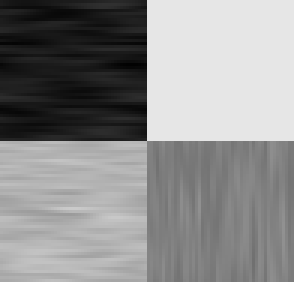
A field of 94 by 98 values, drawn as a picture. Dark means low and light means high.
The table splits into 2 rows of 2 panels. Panel 1,1: very low, streaked across, faint in contrast. Panel 1,2: very high, flat. Panel 2,1: high, streaked across, faint in contrast. Panel 2,2: middling, streaked downward, faint in contrast.
